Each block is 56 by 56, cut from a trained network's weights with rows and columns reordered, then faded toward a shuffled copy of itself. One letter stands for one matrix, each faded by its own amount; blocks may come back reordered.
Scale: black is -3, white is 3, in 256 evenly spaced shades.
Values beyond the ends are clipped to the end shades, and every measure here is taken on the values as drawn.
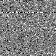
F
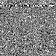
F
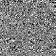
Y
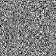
Y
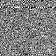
F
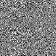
Y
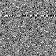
F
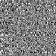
Y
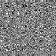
Y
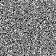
F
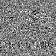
Y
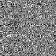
Y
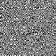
Y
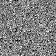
F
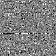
F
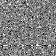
F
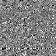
F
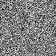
F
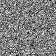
F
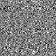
Y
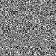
Y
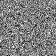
F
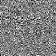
Y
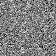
F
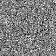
F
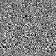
Y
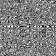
F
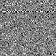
F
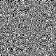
Y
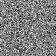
F
